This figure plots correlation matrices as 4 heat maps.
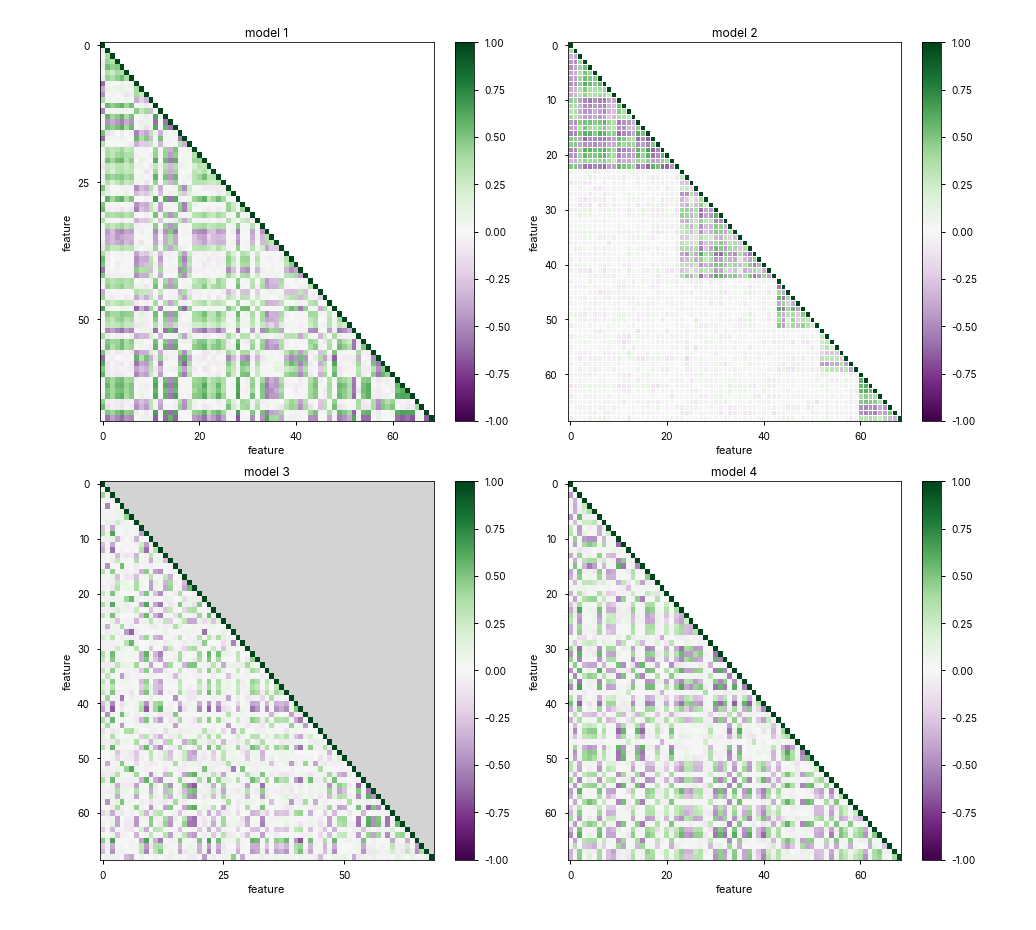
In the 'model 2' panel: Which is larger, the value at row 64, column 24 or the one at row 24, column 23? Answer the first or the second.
the second
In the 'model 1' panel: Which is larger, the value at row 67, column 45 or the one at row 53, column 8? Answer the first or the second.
the first
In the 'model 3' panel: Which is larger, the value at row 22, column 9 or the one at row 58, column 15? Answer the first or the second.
the first
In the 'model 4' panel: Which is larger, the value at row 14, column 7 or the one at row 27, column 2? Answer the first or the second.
the second
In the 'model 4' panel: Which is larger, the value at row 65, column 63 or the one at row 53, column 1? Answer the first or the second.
the first
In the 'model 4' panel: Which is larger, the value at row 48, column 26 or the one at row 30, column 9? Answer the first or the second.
the second
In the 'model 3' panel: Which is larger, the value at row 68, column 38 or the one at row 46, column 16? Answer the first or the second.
the second
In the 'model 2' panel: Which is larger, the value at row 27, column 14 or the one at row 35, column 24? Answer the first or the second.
the first
